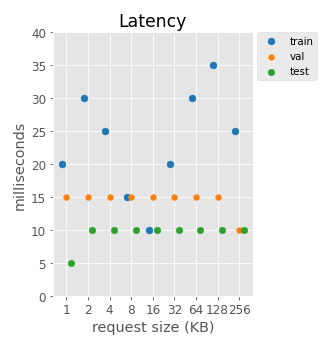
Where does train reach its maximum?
128
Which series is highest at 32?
train
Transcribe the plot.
Title: Latency
x-axis: request size (KB), ticks 1 2 4 8 16 32 64 128 256
y-axis: milliseconds, ticks 0 5 10 15 20 25 30 35 40
Legend: train, val, test
Values:
train: 20 30 25 15 10 20 30 35 25
val: 15 15 15 15 15 15 15 15 10
test: 5 10 10 10 10 10 10 10 10
